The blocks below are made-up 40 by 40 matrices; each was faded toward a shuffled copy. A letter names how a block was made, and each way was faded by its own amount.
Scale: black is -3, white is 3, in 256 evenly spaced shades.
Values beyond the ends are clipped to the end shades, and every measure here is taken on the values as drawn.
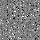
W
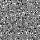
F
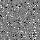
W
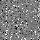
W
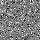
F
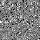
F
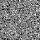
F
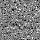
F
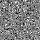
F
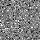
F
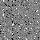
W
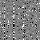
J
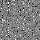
W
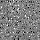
W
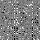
J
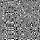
J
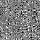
F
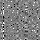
J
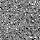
F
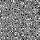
F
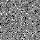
F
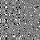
J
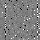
J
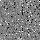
W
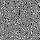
W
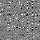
J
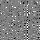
J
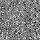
F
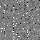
W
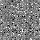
F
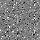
W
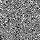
F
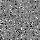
W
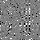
J
